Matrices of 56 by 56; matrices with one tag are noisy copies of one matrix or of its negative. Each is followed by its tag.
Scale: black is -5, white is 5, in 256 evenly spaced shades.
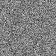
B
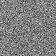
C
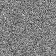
B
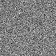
C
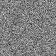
B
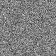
B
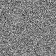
B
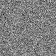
B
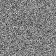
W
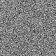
C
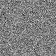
B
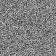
W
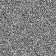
B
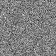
B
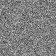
B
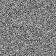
W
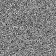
W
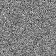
B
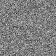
W
